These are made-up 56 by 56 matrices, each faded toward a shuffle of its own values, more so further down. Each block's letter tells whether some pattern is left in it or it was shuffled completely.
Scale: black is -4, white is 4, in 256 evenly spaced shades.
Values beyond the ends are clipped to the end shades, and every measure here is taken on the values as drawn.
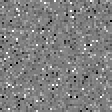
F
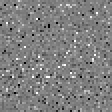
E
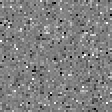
F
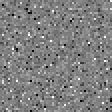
F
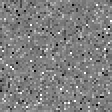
F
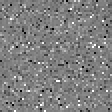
E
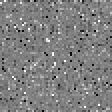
E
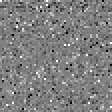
E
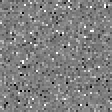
F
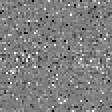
E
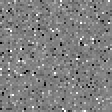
F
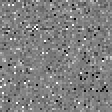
E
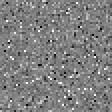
F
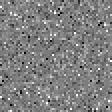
F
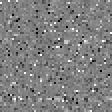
E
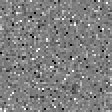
F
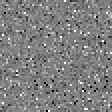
F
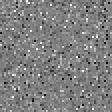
F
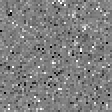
F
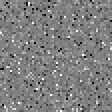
F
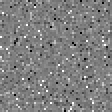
F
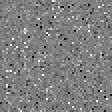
F
